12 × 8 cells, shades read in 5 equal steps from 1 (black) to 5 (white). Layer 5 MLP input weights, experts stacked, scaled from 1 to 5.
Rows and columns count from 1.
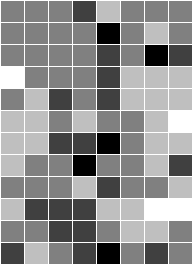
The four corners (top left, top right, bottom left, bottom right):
3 3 2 3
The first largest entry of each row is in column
5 7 1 1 2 8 1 1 4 7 6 2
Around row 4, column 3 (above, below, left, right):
3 2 3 3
